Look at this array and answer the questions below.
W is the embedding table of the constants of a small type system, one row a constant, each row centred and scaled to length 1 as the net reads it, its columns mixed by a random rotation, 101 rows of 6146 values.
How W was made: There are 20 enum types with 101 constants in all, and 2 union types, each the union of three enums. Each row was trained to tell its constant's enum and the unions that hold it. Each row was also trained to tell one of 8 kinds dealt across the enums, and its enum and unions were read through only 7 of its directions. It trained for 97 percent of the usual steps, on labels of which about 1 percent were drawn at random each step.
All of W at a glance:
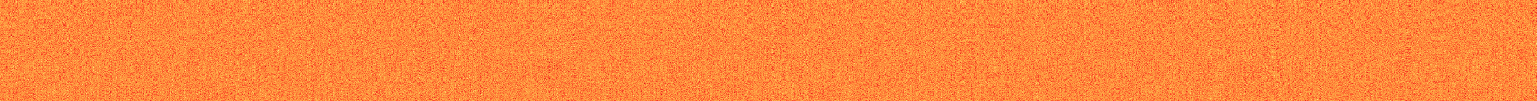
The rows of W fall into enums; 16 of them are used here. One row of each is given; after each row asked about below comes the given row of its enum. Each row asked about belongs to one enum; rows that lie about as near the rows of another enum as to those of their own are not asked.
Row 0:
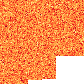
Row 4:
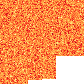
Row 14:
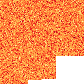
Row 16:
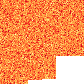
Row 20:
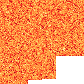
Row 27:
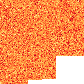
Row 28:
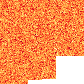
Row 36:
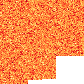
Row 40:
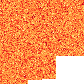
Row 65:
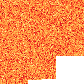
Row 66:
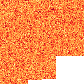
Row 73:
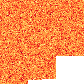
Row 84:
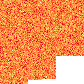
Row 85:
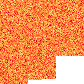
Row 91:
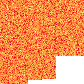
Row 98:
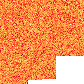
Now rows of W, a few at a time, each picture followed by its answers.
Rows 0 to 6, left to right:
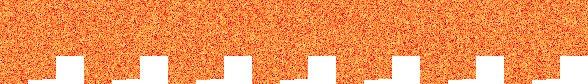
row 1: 40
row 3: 16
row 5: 98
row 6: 4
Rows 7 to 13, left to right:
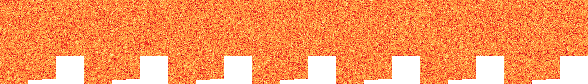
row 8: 66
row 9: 4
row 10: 40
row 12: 0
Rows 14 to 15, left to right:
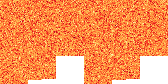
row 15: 66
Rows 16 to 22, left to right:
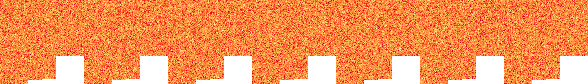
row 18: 91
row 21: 73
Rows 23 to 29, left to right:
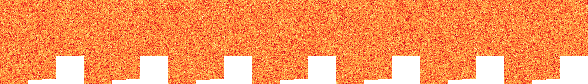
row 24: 66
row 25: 14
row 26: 65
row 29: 16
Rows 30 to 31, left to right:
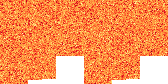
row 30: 36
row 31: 40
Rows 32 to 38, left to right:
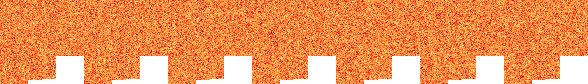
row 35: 14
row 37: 65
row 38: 98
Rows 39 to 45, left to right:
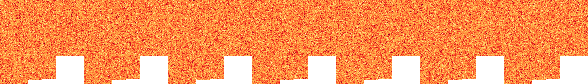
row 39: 65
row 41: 16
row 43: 28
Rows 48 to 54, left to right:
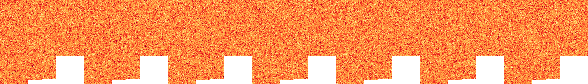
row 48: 36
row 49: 98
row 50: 84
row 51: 14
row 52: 84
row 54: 40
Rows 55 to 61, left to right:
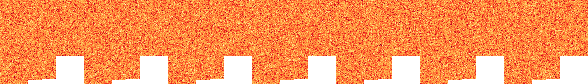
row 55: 20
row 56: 14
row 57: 4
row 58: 73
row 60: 28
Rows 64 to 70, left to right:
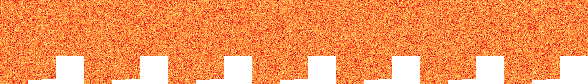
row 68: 40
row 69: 66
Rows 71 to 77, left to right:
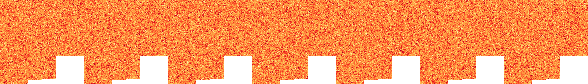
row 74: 84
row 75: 73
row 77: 66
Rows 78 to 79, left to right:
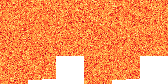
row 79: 85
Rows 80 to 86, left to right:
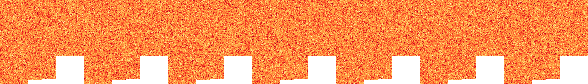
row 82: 16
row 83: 28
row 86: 98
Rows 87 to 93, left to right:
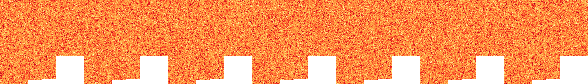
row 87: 85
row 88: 4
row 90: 27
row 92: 91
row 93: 36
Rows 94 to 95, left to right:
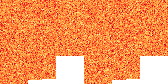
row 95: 16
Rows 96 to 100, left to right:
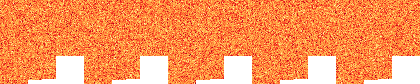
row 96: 98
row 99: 14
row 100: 73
